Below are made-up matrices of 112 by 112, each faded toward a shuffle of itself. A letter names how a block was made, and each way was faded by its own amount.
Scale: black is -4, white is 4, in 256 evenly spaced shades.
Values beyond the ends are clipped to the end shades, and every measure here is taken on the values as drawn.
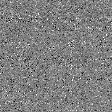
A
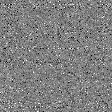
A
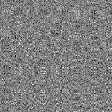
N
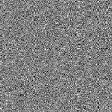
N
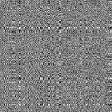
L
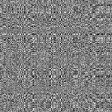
L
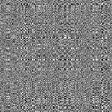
L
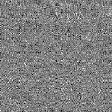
N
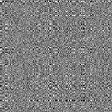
L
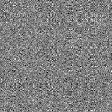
N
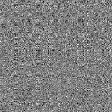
N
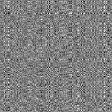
L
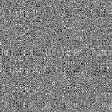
N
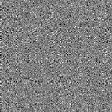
N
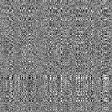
L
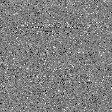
A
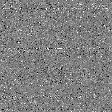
A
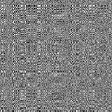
L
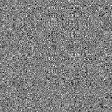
N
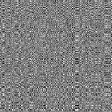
L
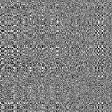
L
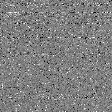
A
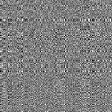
L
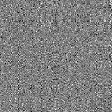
N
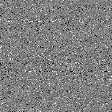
A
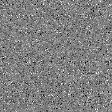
A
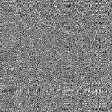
N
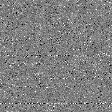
A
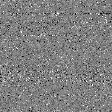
A
